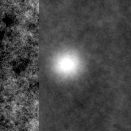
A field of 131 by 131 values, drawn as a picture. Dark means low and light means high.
A vertical seam about 30% of the way across splits the table, and the right part is calmer. Overall the values sit about 30% of the way up the scale. No overall slope runs across the table. One bump rises in the centre. There are no lone odd cells. There are no regular stripes. The centre is the ninth with the highest average.
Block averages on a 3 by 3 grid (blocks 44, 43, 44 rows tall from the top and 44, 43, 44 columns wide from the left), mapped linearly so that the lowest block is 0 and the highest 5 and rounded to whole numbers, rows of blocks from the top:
1 1 0
0 5 0
2 0 0
